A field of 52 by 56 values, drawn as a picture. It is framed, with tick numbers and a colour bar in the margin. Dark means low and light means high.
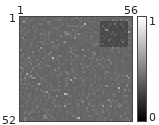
Ninth with the lowest average: top right. Average level on the scale: 40%. Mirror symmetry: none. Stripes: none. Odd patch: lower, in the top right.
